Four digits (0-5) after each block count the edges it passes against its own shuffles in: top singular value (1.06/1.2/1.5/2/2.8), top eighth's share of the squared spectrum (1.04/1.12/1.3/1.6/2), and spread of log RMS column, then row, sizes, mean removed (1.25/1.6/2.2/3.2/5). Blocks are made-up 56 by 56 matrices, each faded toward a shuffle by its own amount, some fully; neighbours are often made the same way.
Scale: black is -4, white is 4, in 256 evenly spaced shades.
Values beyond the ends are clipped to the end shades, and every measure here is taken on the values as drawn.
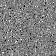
0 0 0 0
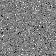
0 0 0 0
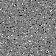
0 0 0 0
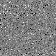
1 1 0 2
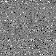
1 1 0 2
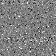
0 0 0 2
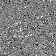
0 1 0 1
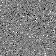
1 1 0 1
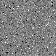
0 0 0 0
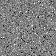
0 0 0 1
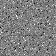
0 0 0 0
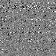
1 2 0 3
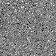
1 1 0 1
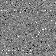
1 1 0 2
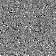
1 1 0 2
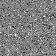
0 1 0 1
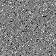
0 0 0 0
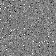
1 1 1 0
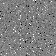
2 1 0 0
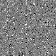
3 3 2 1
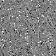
2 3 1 0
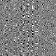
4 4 3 1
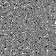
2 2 0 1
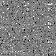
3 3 2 0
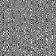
3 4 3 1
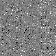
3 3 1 0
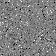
0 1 0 0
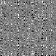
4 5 3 2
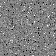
1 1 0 0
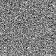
3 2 1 0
